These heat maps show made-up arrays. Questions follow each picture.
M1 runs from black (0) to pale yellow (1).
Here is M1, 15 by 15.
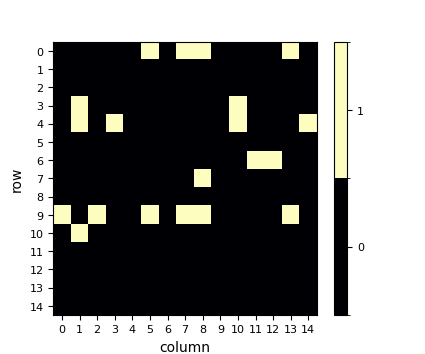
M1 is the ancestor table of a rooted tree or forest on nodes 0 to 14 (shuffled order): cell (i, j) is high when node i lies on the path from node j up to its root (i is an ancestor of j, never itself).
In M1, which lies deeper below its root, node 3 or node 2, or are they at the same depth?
the same depth
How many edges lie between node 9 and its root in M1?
0
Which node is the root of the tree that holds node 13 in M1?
9
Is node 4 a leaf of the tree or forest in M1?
no
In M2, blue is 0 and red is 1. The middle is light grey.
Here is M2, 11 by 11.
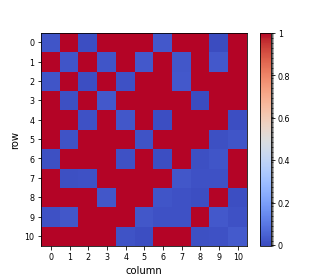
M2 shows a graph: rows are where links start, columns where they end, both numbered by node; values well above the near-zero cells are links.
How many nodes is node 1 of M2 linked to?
6
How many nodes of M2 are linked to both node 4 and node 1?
2
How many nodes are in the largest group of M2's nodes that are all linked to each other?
5
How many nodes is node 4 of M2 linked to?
7
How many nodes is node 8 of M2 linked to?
6
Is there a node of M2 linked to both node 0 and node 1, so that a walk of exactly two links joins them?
yes
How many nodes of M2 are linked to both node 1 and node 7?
4
